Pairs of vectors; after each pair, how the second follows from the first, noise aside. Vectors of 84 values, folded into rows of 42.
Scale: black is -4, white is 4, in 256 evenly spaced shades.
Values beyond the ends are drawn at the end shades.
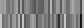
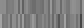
shrunk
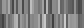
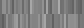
shrunk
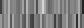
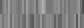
shrunk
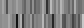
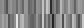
sign-scrambled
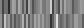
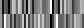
scaled up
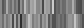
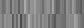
shrunk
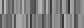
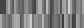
sign-scrambled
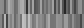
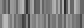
sign-scrambled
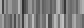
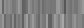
shrunk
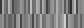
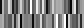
scaled up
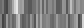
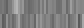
shrunk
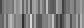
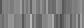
shrunk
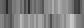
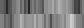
copied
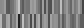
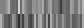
sign-scrambled
